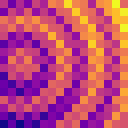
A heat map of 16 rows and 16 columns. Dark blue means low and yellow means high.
The ninth with the lowest average is the bottom left. There is an overall slope up to the top right. Overall the values sit about 50% of the way up the scale. Rings spread out from the middle left. The ninth with the highest average is the top right.
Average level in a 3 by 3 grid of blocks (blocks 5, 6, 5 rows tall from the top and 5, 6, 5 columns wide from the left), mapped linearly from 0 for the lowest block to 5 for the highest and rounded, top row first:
245 | 124 | 023
